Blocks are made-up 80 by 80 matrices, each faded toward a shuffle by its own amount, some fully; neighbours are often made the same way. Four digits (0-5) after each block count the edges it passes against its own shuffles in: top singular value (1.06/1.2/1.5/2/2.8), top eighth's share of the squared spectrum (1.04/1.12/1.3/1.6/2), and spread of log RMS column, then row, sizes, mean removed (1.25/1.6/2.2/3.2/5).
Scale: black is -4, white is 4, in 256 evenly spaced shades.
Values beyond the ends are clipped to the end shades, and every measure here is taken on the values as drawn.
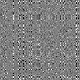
5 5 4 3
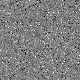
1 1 0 0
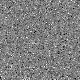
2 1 0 0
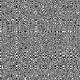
5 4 3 3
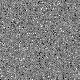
2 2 0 0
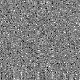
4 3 1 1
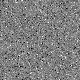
1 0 0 0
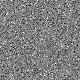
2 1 0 0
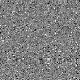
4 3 1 1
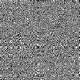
4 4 2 2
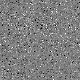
1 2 1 2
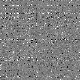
2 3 2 3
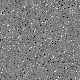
0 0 0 0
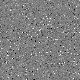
1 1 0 1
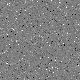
0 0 0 0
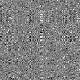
4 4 2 2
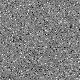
0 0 0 0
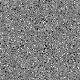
3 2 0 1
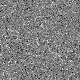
1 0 0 0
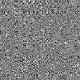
4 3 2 2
